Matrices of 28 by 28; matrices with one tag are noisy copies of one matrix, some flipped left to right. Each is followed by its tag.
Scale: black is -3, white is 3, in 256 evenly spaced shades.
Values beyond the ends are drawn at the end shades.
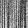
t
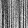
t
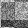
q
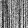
t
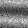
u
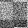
q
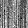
t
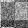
q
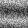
u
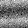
u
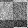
q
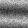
u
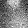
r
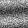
u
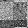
q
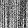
t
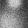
r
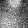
r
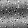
u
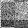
q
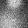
r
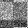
q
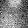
r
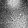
r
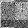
q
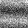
u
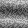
u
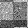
q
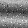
u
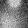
r
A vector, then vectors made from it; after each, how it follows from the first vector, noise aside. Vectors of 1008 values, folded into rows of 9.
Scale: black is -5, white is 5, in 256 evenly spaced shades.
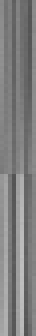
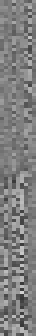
sign-scrambled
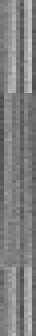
wrapped around
